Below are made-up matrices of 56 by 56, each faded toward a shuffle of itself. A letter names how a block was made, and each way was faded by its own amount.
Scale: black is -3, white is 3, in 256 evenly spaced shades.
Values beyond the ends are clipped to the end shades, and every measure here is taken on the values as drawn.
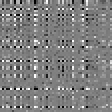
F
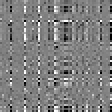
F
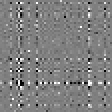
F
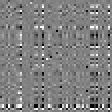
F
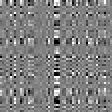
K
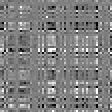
K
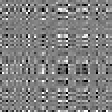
K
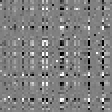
F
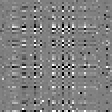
F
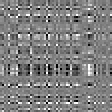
K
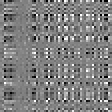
K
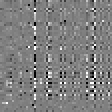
F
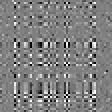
F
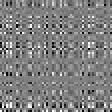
K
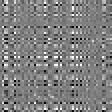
K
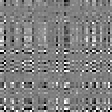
K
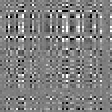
K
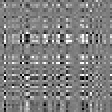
K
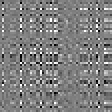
K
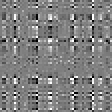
F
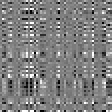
K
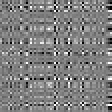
K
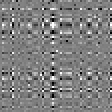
F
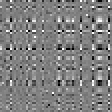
F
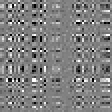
K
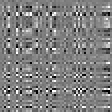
K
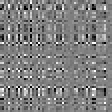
K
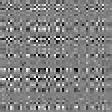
K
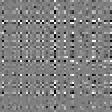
F
